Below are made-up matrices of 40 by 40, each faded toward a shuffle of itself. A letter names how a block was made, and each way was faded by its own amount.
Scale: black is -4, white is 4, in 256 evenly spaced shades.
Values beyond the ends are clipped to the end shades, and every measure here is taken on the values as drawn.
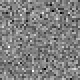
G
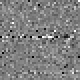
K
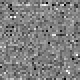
K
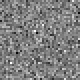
G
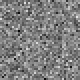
G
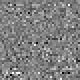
K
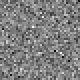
G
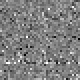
K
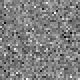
G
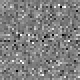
K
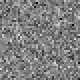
G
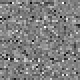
K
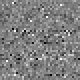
K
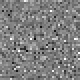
K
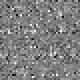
K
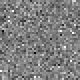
G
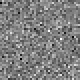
G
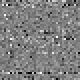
K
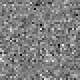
K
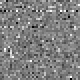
K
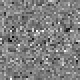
K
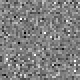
K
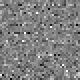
K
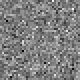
G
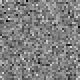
G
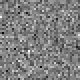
G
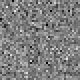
G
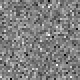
G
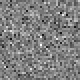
G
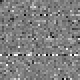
K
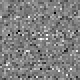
K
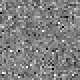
K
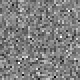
G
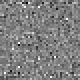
K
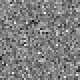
G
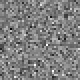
G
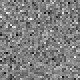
G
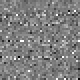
K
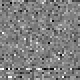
K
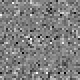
K
